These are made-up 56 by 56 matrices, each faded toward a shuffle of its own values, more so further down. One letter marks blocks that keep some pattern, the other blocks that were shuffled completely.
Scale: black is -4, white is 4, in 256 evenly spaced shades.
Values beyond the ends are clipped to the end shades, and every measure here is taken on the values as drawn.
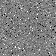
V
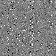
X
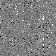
X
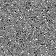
V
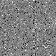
X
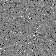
V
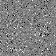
X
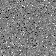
V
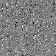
X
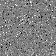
V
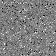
V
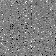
X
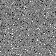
V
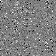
X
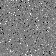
V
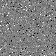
V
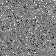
V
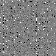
X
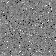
V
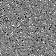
V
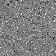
V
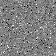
V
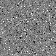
X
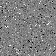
V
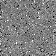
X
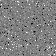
V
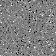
X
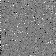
X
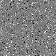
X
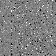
X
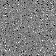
X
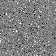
X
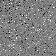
X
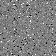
X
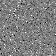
V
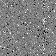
X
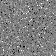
V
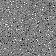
V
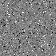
V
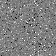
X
